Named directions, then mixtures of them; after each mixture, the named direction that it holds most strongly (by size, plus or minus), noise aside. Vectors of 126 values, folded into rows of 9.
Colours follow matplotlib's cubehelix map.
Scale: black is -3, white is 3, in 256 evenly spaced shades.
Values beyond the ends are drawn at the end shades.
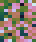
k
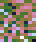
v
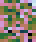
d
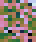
d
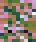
d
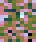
d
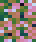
k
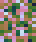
k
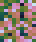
k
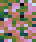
k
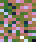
v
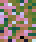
v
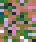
v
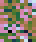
d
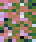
k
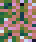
k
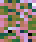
d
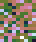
v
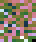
v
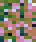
k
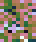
v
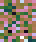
v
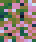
k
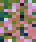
k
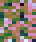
k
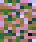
d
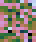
d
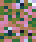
d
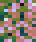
k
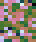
k
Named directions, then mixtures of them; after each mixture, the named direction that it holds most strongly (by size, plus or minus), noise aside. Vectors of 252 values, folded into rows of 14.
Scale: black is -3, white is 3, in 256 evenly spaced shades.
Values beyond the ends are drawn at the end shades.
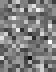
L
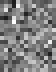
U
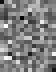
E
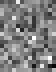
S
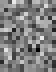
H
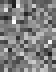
U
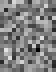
H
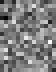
U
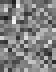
U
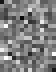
E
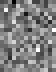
H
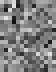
U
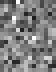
S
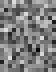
H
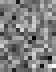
S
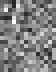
U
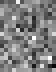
S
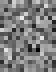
H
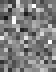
U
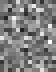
L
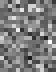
L
